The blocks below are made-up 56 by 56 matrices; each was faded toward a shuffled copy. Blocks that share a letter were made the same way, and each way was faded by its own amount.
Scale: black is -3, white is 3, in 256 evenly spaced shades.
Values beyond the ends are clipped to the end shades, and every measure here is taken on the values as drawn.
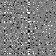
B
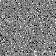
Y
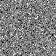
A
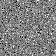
A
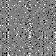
B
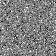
A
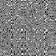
B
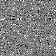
Y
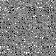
Y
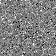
A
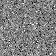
A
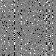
B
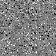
Y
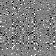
B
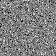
A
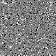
Y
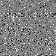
Y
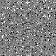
Y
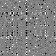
B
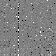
B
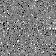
Y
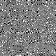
Y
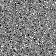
A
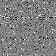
Y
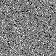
A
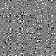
B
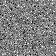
A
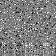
Y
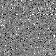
Y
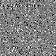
Y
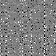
B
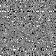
Y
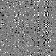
B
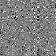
B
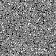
A
